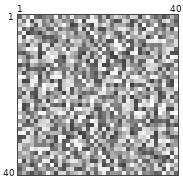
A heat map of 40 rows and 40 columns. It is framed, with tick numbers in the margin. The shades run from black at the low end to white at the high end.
Symmetry: a half turn. Average level on the scale: 60%. Seam: none. Histogram: flat. Odd rows or columns: none. Slope: none.
